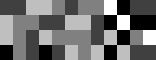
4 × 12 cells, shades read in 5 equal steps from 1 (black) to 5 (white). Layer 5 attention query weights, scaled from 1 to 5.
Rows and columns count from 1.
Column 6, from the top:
2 4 3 4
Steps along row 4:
up down down up up down up down up down same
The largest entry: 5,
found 3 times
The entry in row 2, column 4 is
2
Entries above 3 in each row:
3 4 4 3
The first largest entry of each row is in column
9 10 12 6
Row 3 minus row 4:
3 0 0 3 1 -1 0 -2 3 -3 1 3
